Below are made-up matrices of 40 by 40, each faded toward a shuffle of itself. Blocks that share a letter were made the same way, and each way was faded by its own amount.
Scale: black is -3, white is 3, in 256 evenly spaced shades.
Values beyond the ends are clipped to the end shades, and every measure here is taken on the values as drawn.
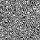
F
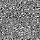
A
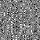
F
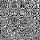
F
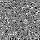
A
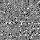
A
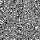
F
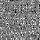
F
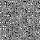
F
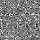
A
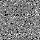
A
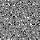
A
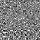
A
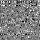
A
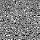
A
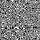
A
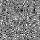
F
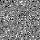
F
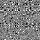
A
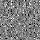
F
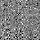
F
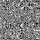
F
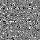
A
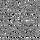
A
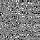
F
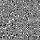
F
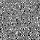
F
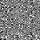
F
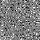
F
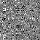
F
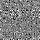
A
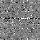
A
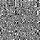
F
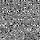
A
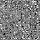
F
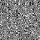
F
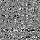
A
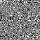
A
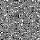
F
